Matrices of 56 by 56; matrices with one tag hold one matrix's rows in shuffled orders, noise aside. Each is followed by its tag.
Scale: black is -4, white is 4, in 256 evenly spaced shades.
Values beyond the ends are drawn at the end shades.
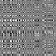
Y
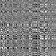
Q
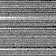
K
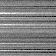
K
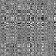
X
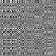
Y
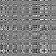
Q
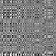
Y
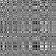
Q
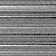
K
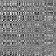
Y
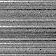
K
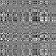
Q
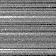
K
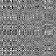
Y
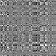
Q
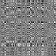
X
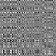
Y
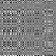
Y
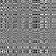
Q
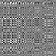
Y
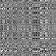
Q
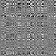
X
